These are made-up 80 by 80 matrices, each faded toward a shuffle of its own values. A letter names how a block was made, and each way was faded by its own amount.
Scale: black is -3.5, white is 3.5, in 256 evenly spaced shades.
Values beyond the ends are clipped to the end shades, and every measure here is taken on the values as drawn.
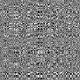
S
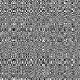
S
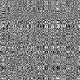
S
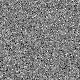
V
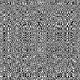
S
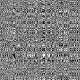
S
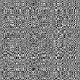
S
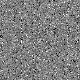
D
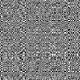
S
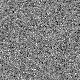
V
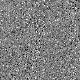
D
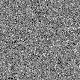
V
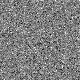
V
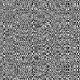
S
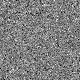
V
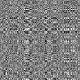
S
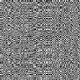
S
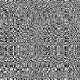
S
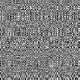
S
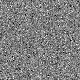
V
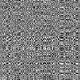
S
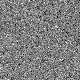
V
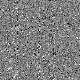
D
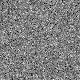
V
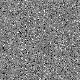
D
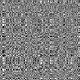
S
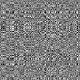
S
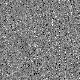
D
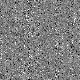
D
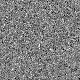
V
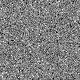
V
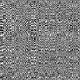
S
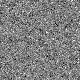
V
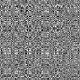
S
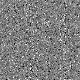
D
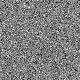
V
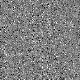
D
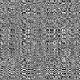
S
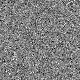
V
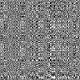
S
